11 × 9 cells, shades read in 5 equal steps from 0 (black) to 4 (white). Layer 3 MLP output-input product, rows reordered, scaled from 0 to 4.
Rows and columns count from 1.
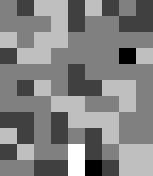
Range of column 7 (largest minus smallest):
2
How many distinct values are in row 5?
2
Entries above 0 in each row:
9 9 9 8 9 9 9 9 9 9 8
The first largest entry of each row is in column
3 4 1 2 1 3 4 5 1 5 5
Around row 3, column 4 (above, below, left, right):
3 2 3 2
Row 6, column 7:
3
